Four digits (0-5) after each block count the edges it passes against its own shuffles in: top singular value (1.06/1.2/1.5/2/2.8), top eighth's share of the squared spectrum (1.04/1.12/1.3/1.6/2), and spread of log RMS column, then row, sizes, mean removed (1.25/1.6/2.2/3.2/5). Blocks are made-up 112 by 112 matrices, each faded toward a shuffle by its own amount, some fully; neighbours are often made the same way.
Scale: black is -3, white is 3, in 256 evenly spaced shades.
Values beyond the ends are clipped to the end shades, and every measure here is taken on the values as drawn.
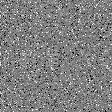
3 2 0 0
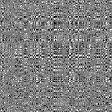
5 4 3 3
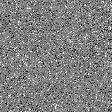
3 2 0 1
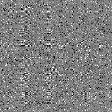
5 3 2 2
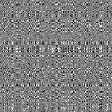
5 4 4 4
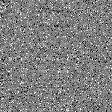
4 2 1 1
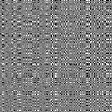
5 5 4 4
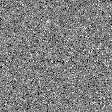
0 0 0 2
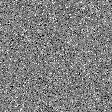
0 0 0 0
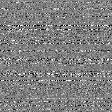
2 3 0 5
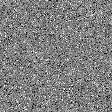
0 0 0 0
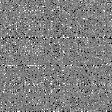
4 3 2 3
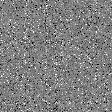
1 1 1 1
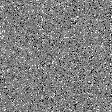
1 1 2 0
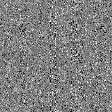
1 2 3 0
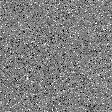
0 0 0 0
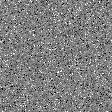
0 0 0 0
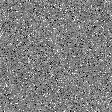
0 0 0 0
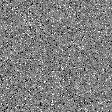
1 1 2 0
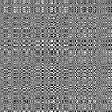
5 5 5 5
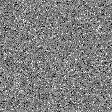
2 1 0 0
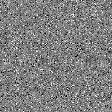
4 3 1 2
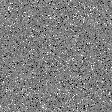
0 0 0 0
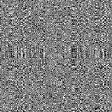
5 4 3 3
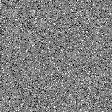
3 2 0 0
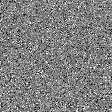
3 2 0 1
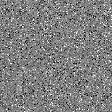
3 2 1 1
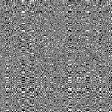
5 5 4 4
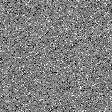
2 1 0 0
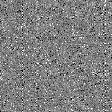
4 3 2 1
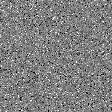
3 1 0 0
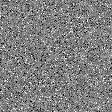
1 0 0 0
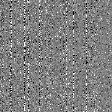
2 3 4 0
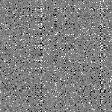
4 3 3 2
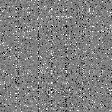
4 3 2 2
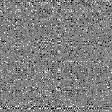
4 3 2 3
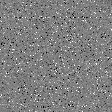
2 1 0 1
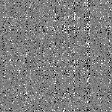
2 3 3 3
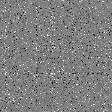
2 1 1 1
